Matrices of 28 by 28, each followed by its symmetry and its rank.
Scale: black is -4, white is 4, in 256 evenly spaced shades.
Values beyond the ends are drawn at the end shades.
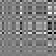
neither, rank one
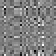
neither, rank three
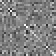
symmetric, rank five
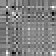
symmetric, rank two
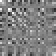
symmetric, rank three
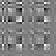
symmetric, rank two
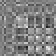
symmetric, rank three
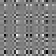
neither, rank one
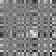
symmetric, rank two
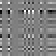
neither, rank one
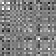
symmetric, rank three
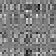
neither, rank three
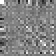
symmetric, rank five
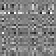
neither, rank three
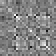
symmetric, rank five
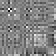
symmetric, rank three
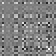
symmetric, rank two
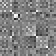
symmetric, rank five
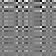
neither, rank one
